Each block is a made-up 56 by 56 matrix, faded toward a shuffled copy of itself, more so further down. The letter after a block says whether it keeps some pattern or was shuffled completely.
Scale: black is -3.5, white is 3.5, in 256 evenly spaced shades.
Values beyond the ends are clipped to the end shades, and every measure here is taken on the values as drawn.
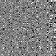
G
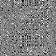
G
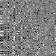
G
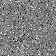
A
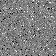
A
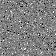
A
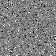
A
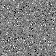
A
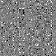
G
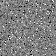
A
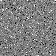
A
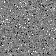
A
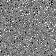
A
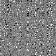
G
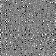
G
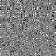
G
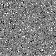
A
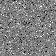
A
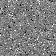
A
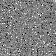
A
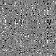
G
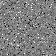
A
